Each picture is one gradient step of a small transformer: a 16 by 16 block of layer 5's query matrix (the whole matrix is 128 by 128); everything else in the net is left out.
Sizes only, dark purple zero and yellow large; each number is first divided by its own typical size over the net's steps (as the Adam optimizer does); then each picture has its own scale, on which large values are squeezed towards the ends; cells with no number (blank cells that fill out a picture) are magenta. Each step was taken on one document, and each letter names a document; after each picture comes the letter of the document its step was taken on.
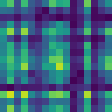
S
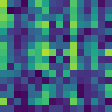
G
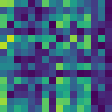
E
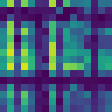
S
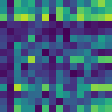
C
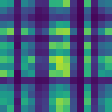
S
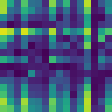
S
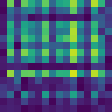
G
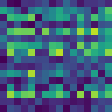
G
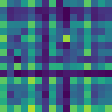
E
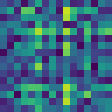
G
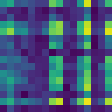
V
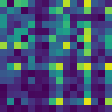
V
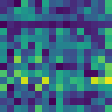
C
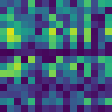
V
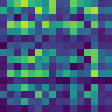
G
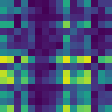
S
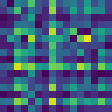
V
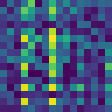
V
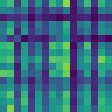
S
